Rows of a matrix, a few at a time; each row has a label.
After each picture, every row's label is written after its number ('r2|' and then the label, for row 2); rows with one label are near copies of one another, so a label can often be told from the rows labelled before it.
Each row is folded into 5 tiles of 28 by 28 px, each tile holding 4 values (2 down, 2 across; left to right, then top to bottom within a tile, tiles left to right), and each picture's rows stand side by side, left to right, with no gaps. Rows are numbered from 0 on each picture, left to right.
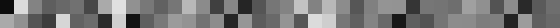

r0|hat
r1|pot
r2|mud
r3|pot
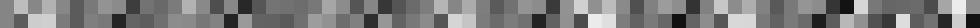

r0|mud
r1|pot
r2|pot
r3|mud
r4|mud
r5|mud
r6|hat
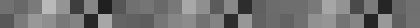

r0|pot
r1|pot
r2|pot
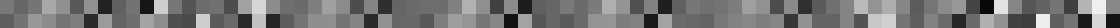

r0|pot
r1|hat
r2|pot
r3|pot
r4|pot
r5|pot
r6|mud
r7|hat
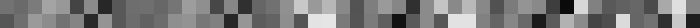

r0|pot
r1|pot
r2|mud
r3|mud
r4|hat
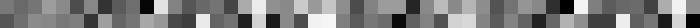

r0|pot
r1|hat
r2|mud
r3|mud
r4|hat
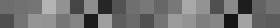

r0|pot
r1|pot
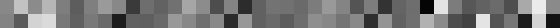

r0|mud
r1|pot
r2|pot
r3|hat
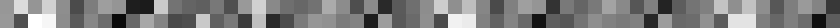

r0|mud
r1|hat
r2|pot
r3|mud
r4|pot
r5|mud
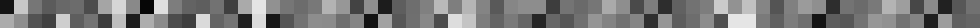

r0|hat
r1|hat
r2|pot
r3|mud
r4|pot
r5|mud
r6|pot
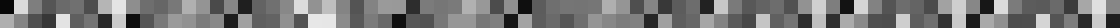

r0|hat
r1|pot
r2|mud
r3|pot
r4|pot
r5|hat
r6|hat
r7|hat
